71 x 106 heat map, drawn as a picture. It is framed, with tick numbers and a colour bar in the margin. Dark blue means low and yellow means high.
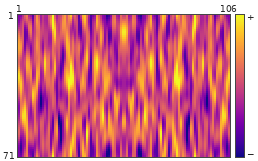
It is mirror symmetric from left to right. There is no overall slope. Streaks run downward. On average the colour sits 50% of the way up the scale.
